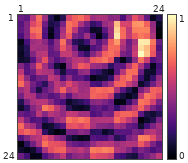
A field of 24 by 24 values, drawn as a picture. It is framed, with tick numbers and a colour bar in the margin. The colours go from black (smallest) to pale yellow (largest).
Slope: none. Ninth with the highest average: top right. Rings: centred on the top middle. Odd rows or columns: none. Odd patch: higher, in the top right.
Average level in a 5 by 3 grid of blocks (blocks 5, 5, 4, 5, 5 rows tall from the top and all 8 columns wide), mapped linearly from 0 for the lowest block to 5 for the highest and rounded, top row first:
015 | 022 | 121 | 111 | 111
